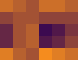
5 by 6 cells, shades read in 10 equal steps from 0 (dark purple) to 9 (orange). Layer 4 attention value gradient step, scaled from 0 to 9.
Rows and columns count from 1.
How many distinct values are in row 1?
3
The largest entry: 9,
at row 5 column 4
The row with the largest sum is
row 5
